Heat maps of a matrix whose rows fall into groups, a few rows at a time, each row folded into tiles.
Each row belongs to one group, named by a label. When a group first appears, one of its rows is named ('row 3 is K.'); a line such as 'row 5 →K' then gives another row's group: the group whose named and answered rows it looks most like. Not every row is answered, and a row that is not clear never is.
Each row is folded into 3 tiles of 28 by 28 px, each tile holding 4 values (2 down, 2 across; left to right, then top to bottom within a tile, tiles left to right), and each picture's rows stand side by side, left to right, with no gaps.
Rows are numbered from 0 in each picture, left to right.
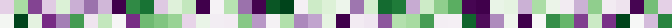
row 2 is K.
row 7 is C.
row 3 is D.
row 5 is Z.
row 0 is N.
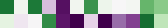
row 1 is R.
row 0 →Z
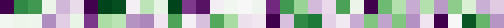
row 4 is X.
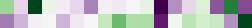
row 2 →C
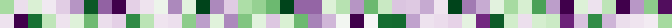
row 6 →Z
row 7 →K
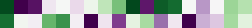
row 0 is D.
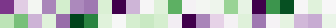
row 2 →R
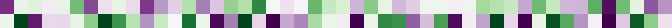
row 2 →N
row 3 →R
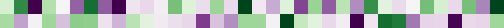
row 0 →K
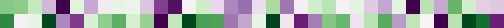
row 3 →N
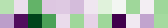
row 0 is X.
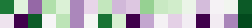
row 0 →X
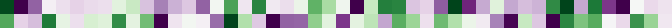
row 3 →R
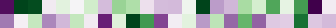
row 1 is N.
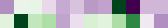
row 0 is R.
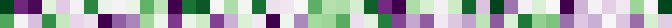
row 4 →Z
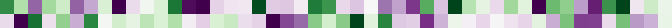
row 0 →X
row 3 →R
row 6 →X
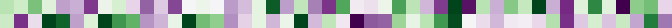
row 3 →K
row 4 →R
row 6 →Z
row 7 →X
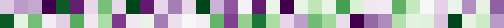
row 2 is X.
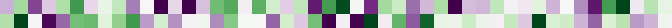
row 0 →N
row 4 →X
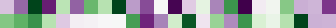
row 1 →Z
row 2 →C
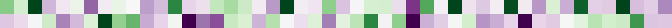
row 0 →Z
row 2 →R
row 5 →Z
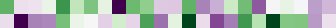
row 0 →R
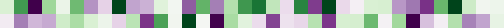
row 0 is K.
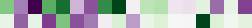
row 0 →X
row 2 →C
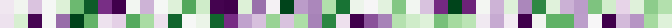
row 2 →Z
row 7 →R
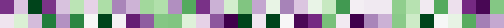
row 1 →N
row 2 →N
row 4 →R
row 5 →Z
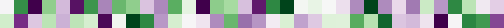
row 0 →K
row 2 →X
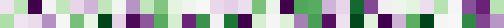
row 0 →K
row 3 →X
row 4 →N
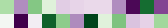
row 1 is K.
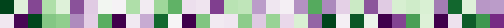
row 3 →C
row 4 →N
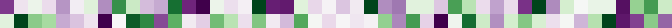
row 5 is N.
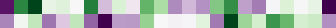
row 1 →R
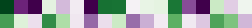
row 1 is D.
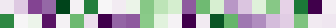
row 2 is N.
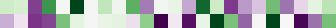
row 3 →N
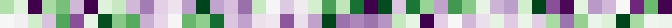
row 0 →X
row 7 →C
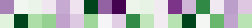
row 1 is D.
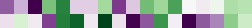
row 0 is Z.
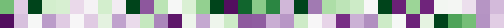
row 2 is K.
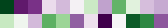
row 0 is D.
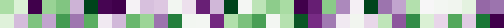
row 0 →X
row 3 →Z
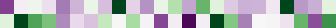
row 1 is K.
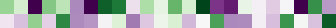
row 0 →X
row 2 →Z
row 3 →C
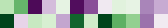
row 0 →K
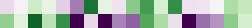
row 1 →R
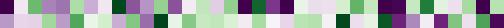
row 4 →Z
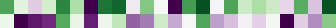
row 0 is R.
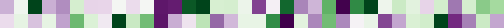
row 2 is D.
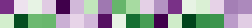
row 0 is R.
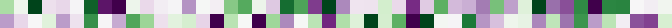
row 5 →Z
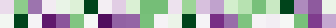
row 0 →N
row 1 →R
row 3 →Z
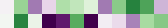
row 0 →N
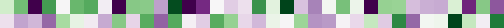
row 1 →X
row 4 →X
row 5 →C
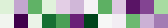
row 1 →Z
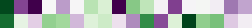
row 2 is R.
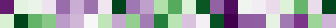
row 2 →Z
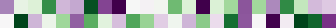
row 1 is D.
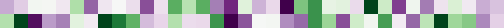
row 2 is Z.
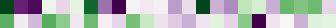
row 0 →D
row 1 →D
